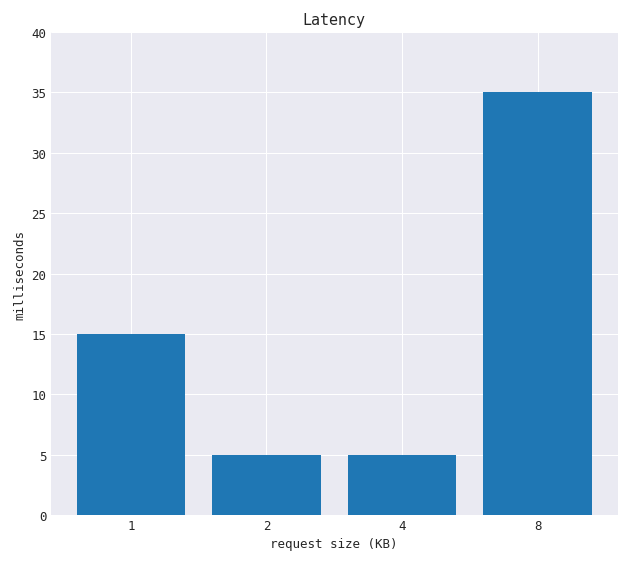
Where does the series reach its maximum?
8
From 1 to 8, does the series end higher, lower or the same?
higher
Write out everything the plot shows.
Title: Latency
x-axis: request size (KB), ticks 1 2 4 8
y-axis: milliseconds, ticks 0 5 10 15 20 25 30 35 40
Values:
15 5 5 35
